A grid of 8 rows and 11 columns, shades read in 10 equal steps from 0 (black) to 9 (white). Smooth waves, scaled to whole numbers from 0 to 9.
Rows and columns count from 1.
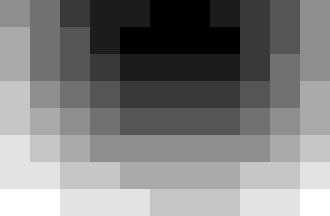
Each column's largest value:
9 9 8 8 8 7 7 7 8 8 9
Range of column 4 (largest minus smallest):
7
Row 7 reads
8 8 7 7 6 6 6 6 7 7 8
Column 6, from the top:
0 0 1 2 3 5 6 7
